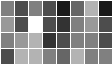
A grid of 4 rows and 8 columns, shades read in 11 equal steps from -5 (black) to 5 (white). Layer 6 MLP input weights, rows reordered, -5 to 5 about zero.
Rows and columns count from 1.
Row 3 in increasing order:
-3 -2 -2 0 0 0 1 2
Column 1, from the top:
0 1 0 -2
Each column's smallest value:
-2 -2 0 -3 -4 -1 0 -4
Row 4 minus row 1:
-2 4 2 2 3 3 -2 4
